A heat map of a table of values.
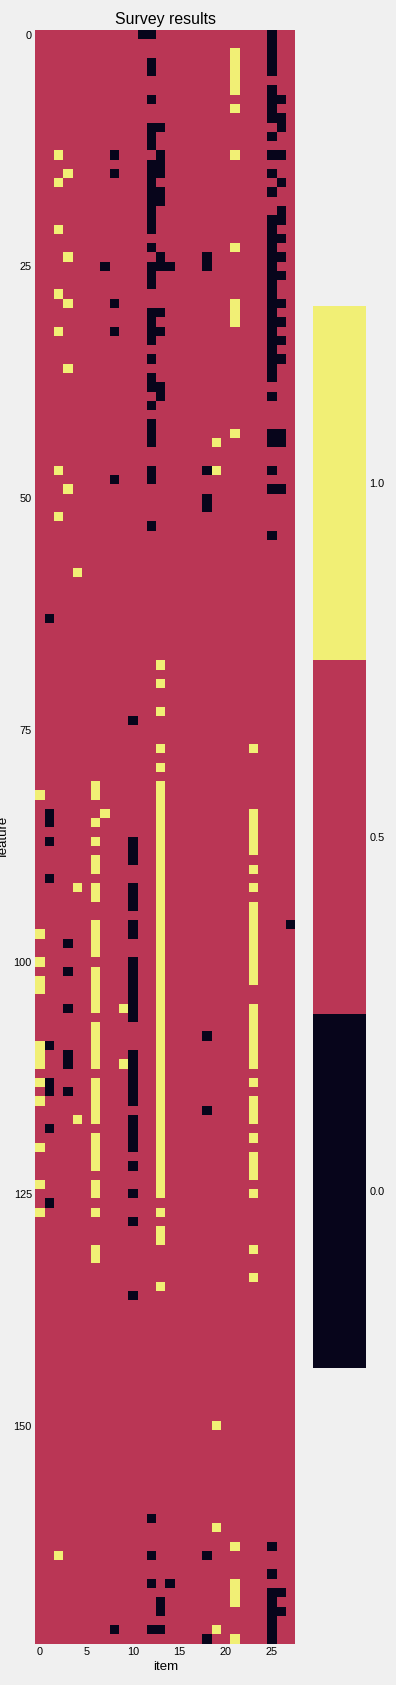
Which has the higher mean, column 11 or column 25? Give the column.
11
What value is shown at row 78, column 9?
0.5
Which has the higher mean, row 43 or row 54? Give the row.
54
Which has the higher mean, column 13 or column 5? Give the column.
13
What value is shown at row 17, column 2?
0.5
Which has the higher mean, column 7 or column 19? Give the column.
19
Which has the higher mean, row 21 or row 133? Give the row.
133
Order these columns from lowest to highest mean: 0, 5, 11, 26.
26, 11, 5, 0
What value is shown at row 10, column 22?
0.5
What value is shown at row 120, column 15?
0.5
